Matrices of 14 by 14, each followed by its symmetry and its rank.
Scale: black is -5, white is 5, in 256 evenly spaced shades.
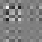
symmetric, rank one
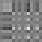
symmetric, rank one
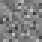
antisymmetric, full rank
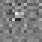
neither, rank three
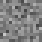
neither, full rank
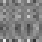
neither, rank two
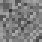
symmetric, full rank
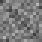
symmetric, full rank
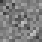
symmetric, full rank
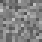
neither, full rank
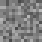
antisymmetric, full rank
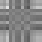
symmetric, rank one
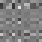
neither, rank two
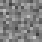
antisymmetric, full rank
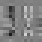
neither, rank two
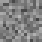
neither, full rank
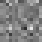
neither, rank three
